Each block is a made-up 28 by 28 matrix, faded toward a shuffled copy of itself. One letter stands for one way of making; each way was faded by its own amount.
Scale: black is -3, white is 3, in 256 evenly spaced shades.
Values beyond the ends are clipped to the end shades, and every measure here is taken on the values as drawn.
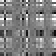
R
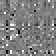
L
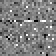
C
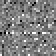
C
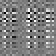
R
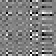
R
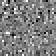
C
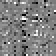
L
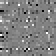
L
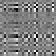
R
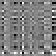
R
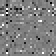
L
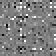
L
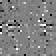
L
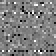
C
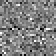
C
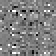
L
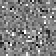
C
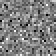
C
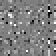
L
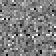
C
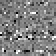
C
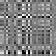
R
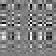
R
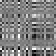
R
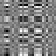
R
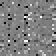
L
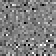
C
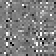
L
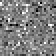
C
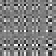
R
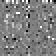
L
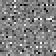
C
